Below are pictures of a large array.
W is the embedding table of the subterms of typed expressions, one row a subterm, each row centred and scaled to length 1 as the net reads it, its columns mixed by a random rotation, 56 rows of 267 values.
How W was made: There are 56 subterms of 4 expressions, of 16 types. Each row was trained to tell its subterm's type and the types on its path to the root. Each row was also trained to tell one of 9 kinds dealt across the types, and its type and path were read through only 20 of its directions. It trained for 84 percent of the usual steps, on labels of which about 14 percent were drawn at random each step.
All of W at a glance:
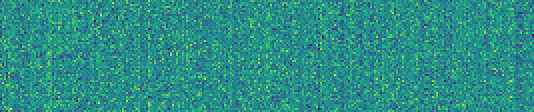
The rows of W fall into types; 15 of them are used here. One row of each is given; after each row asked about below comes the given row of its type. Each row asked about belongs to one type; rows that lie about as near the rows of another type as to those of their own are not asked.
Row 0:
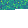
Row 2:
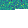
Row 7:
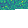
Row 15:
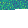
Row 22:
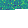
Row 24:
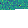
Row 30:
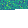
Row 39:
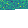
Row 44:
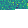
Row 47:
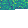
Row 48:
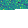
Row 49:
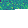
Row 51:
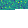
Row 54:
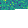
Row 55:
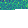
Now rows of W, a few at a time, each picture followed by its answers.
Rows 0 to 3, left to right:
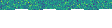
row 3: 48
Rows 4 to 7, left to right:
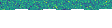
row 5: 55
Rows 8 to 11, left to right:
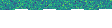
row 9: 24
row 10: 30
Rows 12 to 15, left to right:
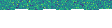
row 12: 44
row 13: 0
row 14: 48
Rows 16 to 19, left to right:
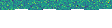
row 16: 54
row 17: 55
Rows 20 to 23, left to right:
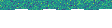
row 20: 39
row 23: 22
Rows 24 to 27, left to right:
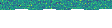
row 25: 39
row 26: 30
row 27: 30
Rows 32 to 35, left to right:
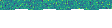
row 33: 51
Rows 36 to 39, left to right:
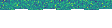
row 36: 47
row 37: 24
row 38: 39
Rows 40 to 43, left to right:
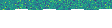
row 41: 7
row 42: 22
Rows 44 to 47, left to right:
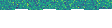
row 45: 24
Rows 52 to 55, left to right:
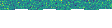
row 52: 2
